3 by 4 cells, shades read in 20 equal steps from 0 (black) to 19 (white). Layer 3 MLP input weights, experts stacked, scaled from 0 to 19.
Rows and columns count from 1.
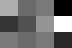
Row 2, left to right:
4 6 11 19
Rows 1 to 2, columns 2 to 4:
8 9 0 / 6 11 19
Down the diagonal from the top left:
13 6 9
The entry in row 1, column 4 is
0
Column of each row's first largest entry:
1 4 1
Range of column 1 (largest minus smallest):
9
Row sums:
30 40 29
